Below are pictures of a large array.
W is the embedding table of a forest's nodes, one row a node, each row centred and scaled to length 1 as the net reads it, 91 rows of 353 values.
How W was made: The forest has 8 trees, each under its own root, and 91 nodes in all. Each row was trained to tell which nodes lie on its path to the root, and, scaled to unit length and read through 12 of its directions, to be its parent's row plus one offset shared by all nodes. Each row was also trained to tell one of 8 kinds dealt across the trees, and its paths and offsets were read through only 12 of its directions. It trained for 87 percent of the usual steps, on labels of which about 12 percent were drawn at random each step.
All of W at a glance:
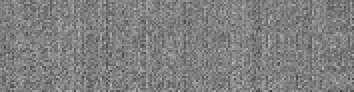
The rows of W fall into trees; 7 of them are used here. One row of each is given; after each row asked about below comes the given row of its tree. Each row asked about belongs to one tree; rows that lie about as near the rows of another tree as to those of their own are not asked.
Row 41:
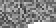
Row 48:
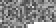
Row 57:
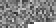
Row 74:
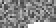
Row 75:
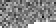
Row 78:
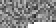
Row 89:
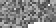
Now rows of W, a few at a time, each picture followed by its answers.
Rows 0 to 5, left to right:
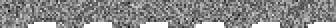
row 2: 57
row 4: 75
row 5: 48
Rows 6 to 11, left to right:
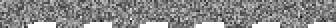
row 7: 57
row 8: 57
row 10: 78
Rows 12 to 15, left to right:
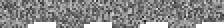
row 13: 41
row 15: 57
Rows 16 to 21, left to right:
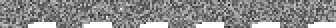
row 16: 89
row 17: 48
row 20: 41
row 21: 41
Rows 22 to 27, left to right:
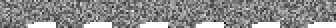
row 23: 78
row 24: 57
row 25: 89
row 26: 57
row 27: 57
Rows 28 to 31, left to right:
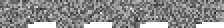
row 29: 78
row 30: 89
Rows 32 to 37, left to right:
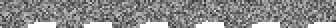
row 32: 75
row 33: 74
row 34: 75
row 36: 75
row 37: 78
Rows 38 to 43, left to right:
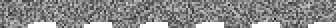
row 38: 75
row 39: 78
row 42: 41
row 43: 57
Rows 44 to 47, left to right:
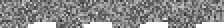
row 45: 48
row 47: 41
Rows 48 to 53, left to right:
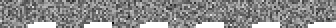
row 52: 41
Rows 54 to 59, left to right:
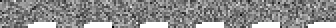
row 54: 41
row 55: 89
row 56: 89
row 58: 75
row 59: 57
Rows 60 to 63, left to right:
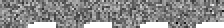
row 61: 41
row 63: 75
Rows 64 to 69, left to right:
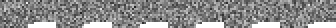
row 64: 41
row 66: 57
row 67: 57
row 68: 57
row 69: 74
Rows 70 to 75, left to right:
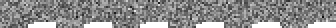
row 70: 89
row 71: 57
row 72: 75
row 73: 41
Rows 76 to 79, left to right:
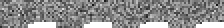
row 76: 41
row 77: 41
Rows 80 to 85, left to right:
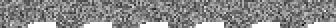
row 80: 75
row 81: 75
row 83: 75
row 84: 78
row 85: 75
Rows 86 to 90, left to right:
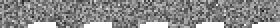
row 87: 75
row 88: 41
